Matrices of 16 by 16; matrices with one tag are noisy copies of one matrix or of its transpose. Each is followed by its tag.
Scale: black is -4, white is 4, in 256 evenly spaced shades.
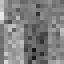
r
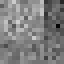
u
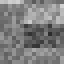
r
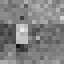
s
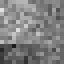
u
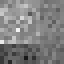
u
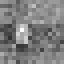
s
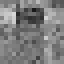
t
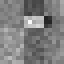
s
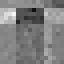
t
